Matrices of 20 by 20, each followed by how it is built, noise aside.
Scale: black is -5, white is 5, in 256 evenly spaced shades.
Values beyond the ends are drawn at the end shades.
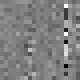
uneven columns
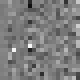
uneven columns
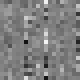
uneven columns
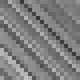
Toeplitz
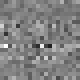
uneven rows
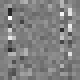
uneven columns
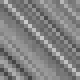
Toeplitz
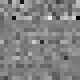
uneven rows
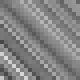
Toeplitz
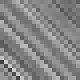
Toeplitz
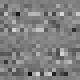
uneven rows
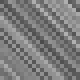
Toeplitz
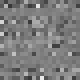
uneven rows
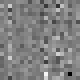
uneven columns
